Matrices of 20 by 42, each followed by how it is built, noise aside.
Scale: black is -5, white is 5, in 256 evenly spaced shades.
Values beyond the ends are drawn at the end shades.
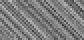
Toeplitz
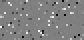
sparse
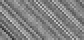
Toeplitz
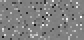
sparse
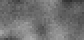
smooth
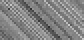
Toeplitz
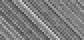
Toeplitz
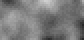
smooth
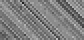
Toeplitz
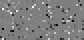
sparse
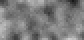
smooth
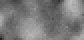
smooth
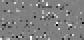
sparse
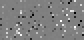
sparse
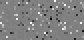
sparse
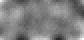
smooth
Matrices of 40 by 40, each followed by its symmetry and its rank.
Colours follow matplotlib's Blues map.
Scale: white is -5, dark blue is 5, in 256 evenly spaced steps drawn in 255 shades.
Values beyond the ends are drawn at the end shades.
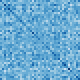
symmetric, rank five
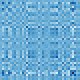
symmetric, rank two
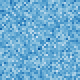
symmetric, full rank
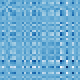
symmetric, rank two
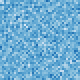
symmetric, full rank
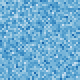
symmetric, full rank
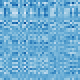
neither, rank three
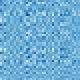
neither, rank three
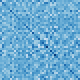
symmetric, rank five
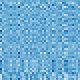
neither, rank three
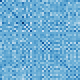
symmetric, rank five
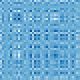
symmetric, rank two
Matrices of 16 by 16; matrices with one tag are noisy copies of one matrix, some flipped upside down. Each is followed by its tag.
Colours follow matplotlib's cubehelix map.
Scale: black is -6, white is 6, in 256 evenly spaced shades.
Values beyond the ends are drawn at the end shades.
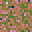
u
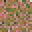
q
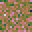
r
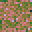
r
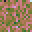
q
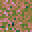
u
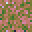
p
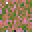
p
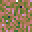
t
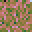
q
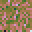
q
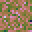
r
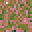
p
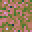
u
